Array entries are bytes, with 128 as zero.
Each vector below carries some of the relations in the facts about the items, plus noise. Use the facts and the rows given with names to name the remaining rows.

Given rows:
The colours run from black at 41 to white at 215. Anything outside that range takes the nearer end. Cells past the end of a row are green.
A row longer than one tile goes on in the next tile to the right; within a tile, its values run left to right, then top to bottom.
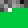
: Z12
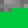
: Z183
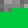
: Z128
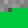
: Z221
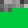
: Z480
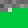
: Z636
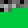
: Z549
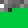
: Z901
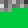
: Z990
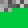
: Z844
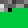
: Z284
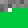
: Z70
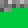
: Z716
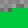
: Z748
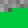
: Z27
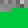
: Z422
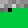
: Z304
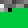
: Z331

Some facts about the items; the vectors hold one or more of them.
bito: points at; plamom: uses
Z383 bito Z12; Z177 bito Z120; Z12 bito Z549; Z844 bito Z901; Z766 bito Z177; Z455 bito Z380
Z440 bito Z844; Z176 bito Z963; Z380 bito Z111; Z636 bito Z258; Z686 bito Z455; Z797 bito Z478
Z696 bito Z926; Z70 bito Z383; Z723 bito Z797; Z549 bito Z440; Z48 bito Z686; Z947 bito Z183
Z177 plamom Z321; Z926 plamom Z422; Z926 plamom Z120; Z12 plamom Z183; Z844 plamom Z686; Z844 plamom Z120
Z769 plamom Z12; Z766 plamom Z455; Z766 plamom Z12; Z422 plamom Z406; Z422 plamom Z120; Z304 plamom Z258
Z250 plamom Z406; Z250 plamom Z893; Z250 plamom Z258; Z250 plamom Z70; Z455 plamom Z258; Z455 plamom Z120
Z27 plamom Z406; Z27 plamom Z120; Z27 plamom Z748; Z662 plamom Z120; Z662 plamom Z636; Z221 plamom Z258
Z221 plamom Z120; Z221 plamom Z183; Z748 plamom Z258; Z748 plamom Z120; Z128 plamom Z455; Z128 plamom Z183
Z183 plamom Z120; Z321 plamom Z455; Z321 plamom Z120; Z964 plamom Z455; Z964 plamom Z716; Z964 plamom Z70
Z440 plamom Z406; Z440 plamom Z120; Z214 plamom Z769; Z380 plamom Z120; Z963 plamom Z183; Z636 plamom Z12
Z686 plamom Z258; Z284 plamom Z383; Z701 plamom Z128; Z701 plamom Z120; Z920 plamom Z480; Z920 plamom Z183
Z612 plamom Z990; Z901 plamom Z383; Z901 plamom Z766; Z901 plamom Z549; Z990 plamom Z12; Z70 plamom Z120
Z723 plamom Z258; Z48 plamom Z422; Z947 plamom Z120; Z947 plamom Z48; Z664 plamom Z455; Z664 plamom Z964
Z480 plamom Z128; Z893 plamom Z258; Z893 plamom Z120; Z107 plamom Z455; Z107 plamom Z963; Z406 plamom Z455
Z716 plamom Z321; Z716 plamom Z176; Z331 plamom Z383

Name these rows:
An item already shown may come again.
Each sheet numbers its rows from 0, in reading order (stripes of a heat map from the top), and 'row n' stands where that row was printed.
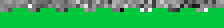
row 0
Z664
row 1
Z901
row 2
Z111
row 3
Z990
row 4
Z304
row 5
Z177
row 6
Z214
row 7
Z48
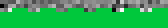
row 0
Z797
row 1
Z766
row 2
Z478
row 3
Z258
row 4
Z176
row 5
Z947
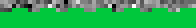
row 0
Z214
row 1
Z686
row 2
Z380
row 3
Z120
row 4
Z686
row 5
Z920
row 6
Z766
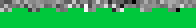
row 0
Z440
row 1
Z258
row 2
Z723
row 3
Z612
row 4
Z383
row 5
Z926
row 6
Z304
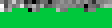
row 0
Z612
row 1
Z549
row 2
Z662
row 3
Z455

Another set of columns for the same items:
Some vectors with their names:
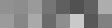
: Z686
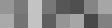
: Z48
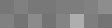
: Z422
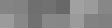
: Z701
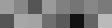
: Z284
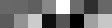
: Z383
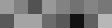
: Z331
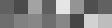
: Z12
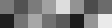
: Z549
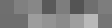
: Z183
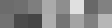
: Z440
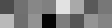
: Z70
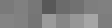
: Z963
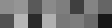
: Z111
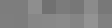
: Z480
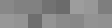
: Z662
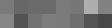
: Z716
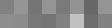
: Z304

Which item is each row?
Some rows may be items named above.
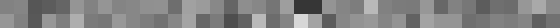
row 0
Z926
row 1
Z947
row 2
Z258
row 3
Z636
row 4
Z664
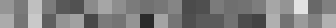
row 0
Z48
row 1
Z478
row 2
Z440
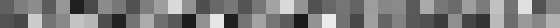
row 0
Z120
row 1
Z549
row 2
Z549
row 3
Z176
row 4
Z844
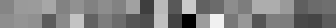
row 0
Z723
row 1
Z901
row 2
Z696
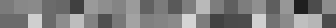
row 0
Z455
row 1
Z380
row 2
Z120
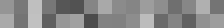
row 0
Z48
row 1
Z766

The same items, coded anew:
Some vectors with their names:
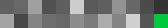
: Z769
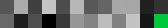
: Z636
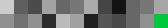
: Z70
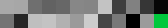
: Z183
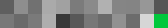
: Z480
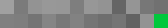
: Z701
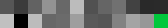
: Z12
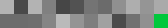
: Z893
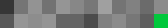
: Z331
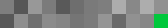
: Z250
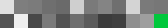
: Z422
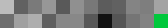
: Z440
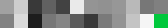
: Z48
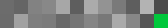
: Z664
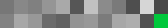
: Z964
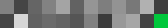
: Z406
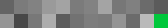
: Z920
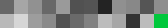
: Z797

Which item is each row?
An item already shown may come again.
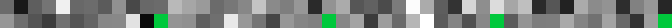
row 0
Z766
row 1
Z380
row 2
Z926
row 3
Z947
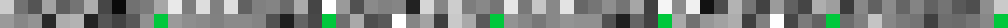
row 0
Z70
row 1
Z120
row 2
Z455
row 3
Z120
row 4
Z176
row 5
Z549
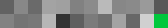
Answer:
Z480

